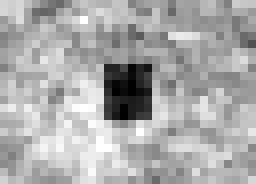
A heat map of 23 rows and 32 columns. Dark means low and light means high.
Grain: blotchy. Histogram: skewed, a long tail of low values. Odd patch: lower, in the centre. Roughest part: centre. Ninth with the lowest average: centre.
